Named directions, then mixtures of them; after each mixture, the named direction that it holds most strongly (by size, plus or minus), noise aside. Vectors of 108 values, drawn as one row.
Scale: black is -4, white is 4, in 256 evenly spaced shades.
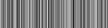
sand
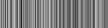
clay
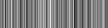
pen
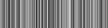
sand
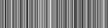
pen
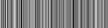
clay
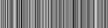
clay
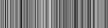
clay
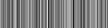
sand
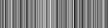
pen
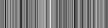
pen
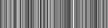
sand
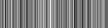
pen
